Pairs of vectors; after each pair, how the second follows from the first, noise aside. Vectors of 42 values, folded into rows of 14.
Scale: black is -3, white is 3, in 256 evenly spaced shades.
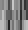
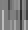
partly zeroed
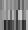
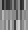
wrapped around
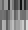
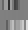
partly zeroed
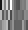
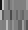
partly zeroed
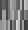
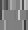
partly zeroed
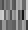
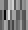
wrapped around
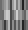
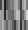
wrapped around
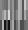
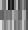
wrapped around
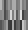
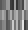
wrapped around
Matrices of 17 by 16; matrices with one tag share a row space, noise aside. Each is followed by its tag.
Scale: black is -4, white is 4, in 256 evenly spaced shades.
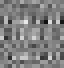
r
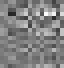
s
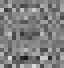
r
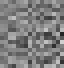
s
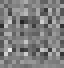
r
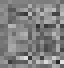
s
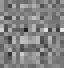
r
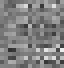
s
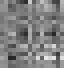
s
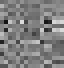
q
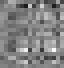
s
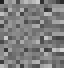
q
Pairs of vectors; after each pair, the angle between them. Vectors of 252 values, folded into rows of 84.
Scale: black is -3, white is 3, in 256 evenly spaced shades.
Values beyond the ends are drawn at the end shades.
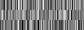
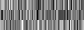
partly opposed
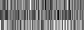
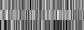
nearly opposite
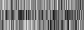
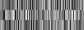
partly opposed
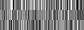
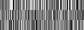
nearly parallel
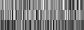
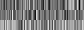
nearly opposite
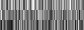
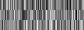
partly opposed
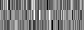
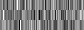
partly opposed
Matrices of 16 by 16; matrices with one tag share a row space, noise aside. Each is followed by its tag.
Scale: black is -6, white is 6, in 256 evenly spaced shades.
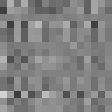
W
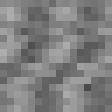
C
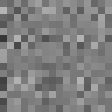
W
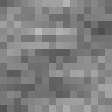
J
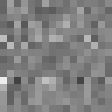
W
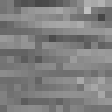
J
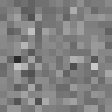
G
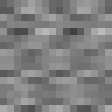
C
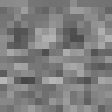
C
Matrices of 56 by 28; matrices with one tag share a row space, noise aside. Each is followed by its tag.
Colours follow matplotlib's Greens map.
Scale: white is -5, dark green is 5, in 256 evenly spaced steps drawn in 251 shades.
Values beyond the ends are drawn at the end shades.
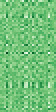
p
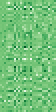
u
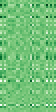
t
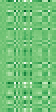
u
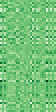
t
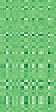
p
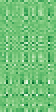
p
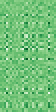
p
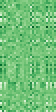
t
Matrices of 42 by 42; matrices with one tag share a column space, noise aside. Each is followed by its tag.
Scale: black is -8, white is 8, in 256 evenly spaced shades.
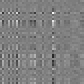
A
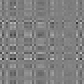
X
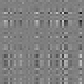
A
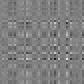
X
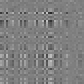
A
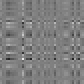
X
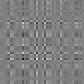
X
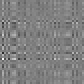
X
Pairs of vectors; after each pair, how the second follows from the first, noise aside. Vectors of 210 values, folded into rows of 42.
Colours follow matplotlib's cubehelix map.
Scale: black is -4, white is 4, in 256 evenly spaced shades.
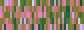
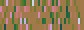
partly zeroed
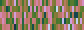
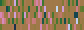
partly zeroed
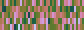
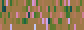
partly zeroed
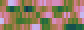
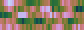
wrapped around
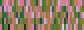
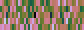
wrapped around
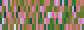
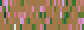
partly zeroed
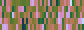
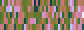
wrapped around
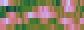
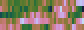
wrapped around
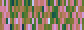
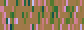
partly zeroed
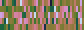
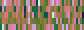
wrapped around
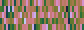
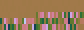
partly zeroed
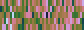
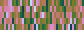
wrapped around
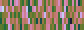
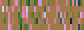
partly zeroed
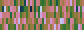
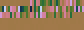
partly zeroed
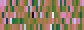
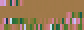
partly zeroed
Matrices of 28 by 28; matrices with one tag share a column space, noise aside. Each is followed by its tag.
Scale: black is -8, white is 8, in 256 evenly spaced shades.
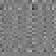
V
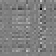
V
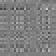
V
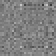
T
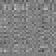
V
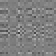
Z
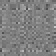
V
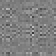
Z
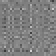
V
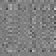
V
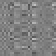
T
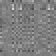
V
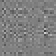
Z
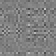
Z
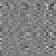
T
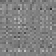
V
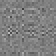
Z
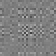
Z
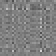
V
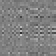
Z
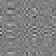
Z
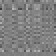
V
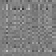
V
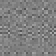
Z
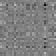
T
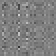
T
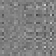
T
